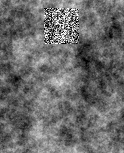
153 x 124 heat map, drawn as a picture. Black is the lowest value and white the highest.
There are no regular stripes. An odd patch, rougher than its surroundings, sits in the top middle. The middle right is the ninth with the lowest average. The texture is blotchy. The top middle is the roughest part.
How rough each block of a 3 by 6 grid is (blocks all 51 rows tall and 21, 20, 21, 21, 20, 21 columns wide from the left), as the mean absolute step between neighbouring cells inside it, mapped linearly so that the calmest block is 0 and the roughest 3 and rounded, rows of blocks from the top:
003300 | 000000 | 000000
